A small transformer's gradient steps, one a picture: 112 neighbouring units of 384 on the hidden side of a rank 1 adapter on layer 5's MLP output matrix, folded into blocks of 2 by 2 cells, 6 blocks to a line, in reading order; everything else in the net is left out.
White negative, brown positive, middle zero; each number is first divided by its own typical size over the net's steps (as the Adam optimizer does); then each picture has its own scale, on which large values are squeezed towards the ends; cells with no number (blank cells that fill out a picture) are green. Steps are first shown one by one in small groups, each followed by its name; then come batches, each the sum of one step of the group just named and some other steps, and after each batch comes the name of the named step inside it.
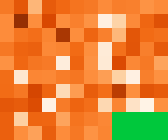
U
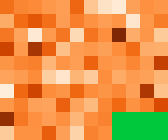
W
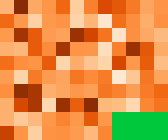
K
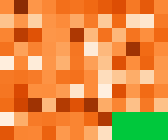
K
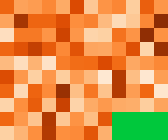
U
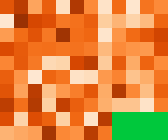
U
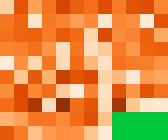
U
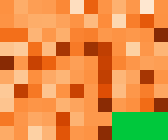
W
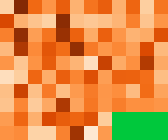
W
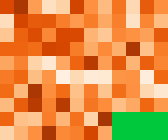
K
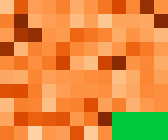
K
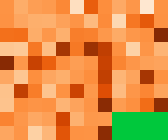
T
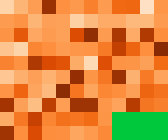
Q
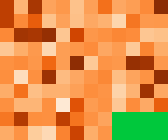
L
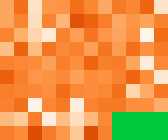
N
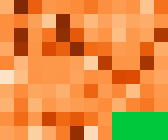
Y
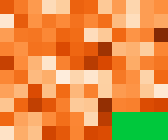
T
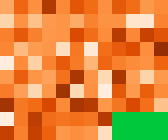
Q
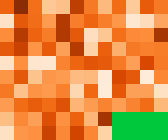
Y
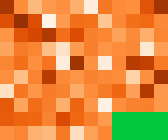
L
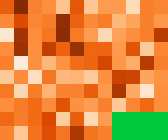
Y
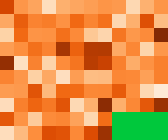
T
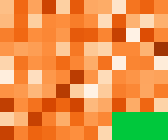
Q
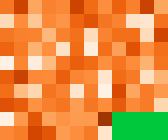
N
